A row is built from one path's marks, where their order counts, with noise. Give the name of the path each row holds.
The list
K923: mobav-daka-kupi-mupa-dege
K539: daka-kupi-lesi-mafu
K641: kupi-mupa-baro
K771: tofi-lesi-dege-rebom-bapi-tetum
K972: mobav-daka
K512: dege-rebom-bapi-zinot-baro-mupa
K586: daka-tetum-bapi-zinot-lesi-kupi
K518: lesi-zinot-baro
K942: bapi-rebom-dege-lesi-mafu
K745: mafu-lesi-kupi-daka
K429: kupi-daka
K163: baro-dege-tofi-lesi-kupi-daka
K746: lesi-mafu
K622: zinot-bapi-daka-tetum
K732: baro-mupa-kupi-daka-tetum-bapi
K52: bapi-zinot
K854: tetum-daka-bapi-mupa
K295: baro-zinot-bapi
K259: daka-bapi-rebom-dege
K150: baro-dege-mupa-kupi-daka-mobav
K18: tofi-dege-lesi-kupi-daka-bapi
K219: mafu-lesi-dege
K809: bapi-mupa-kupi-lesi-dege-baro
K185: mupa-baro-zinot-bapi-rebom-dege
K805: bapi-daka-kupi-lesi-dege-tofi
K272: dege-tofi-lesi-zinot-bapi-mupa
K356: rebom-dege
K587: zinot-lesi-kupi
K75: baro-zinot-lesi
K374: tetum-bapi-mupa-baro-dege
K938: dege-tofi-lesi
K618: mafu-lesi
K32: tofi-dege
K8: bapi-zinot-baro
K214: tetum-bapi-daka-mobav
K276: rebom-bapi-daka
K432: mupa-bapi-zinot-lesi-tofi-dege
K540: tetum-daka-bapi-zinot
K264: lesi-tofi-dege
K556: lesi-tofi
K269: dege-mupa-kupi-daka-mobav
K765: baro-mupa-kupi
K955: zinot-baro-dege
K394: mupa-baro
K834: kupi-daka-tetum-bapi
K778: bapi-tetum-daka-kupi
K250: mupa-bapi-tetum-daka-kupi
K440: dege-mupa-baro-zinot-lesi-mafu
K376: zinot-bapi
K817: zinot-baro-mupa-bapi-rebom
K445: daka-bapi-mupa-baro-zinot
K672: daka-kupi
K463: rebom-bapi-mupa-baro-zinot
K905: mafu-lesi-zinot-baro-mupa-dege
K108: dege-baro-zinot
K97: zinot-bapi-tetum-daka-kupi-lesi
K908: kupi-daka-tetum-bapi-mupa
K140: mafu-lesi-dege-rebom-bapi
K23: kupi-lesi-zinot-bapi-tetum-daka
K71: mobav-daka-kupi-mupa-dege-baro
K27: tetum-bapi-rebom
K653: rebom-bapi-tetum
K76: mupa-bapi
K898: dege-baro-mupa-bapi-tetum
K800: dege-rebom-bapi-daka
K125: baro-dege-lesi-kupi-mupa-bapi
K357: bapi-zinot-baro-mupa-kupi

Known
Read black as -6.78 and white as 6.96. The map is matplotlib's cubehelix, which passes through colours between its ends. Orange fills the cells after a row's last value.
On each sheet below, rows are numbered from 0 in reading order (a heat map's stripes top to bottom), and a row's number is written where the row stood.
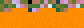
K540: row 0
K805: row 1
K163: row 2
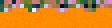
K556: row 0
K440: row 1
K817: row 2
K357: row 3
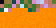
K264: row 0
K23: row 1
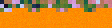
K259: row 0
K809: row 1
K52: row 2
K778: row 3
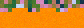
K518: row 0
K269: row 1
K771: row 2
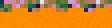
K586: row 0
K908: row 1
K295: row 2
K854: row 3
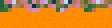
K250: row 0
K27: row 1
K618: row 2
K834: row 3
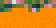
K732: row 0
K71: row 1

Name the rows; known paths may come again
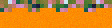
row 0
K972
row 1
K809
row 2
K539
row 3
K76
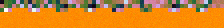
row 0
K32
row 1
K356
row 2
K125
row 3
K512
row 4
K854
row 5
K586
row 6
K817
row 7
K746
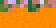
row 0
K429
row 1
K250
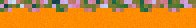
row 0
K276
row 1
K653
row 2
K97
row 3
K75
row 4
K376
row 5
K778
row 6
K52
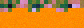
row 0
K641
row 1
K71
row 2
K8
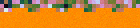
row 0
K185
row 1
K163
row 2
K394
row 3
K23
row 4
K622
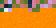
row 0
K942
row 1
K587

